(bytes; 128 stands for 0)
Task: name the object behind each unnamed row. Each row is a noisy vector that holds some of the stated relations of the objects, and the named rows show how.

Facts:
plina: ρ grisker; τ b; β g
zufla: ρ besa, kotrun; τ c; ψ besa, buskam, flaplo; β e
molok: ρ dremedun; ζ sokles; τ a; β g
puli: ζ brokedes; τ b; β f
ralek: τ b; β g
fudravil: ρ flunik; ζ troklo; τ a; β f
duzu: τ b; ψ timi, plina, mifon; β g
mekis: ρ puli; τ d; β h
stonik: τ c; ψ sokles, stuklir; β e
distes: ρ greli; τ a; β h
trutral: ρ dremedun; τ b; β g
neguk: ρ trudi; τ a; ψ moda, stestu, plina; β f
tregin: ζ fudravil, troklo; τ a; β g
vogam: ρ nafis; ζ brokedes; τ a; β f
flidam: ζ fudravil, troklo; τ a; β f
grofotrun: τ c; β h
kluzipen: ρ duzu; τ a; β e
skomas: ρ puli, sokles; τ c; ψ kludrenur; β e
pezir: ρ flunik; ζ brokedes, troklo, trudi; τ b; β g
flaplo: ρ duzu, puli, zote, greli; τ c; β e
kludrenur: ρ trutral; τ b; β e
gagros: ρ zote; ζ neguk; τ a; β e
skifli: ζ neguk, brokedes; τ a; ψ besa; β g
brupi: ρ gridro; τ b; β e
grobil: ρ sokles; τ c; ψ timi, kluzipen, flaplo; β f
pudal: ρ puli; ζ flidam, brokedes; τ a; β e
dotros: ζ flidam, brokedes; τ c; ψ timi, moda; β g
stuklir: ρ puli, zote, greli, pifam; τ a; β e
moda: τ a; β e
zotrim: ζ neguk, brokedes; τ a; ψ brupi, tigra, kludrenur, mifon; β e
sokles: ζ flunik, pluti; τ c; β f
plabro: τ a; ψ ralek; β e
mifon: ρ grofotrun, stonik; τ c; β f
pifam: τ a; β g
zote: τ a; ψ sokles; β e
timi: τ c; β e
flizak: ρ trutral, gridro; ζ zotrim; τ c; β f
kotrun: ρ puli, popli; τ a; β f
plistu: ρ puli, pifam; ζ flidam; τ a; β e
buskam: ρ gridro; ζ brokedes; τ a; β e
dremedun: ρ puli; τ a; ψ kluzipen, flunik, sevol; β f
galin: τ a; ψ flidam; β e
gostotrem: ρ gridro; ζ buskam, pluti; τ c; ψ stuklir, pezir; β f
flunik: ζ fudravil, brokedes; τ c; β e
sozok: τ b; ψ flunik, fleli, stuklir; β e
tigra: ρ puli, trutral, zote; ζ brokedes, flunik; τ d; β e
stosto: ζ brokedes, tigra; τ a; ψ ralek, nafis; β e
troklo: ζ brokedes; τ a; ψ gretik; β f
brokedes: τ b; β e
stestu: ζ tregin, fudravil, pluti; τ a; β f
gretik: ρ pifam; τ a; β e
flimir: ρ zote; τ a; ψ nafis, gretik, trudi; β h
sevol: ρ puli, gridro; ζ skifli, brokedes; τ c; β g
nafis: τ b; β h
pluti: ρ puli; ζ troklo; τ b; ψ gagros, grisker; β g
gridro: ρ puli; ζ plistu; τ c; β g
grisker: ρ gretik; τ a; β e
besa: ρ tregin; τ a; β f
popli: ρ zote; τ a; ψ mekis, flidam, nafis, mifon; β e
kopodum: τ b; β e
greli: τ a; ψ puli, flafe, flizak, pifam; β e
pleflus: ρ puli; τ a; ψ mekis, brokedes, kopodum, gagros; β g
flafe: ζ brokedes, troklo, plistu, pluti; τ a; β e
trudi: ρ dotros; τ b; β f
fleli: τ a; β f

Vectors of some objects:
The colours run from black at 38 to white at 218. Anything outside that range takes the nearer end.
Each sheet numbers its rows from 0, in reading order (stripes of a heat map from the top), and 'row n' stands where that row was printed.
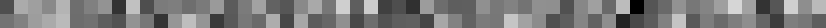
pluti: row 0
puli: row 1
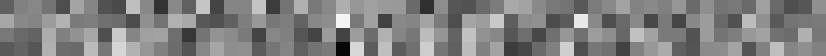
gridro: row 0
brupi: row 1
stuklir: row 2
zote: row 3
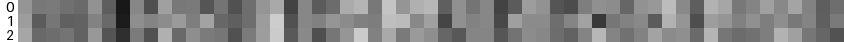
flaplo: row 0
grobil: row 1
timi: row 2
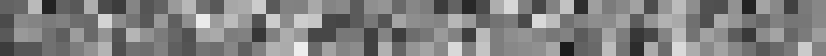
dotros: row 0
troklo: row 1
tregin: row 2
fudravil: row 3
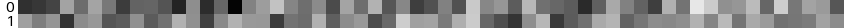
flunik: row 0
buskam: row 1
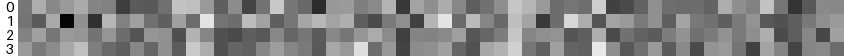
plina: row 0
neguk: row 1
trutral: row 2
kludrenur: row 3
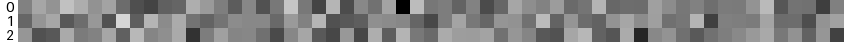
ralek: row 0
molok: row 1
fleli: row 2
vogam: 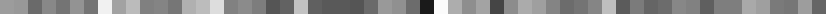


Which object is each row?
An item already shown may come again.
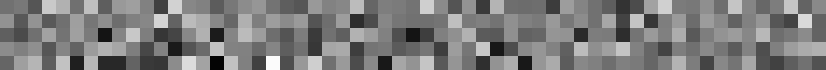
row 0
sozok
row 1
stestu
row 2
sokles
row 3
gagros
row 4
trudi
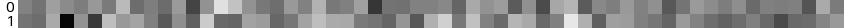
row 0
flidam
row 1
neguk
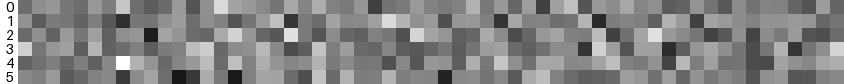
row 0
flidam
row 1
grobil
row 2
gretik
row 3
tigra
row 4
zotrim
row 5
flizak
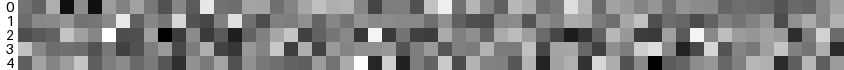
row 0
neguk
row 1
pleflus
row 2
pezir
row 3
mifon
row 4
brokedes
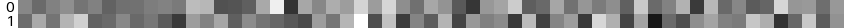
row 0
skomas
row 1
brokedes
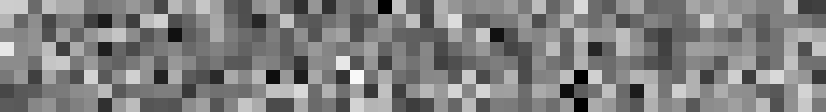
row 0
nafis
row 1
besa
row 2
gagros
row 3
mekis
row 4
kopodum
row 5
stonik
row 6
fudravil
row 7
gostotrem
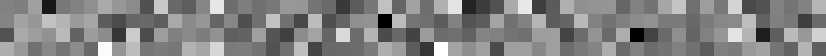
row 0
skifli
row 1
ralek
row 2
pluti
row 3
vogam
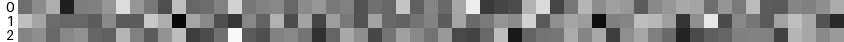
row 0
skifli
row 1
grofotrun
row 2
grisker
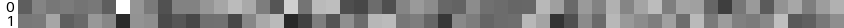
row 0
stosto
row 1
sevol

